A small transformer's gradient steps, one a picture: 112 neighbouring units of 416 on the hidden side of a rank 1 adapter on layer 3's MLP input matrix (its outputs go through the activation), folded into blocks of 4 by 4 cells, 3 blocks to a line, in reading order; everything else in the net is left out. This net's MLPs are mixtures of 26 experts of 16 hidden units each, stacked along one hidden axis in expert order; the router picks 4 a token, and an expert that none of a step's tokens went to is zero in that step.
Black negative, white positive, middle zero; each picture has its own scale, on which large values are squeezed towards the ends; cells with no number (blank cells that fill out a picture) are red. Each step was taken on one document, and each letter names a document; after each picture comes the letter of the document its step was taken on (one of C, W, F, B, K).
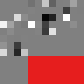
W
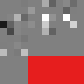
W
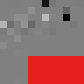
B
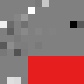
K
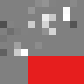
W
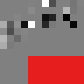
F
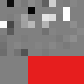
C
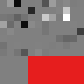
C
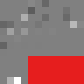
K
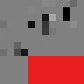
W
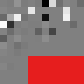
B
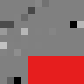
K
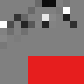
B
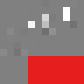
W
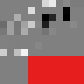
W
